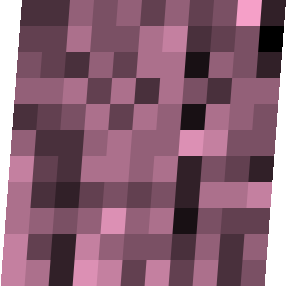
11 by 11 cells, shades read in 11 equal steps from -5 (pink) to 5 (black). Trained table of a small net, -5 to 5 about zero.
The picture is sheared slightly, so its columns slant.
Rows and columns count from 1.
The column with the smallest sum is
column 7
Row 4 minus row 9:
1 0 -2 2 2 3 0 -4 2 -2 -2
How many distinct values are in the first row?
6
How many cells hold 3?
8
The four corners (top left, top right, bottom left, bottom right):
2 3 -3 0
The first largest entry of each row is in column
11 11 8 6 8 2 8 3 8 3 3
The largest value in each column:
2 2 3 1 1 2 0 4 2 2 5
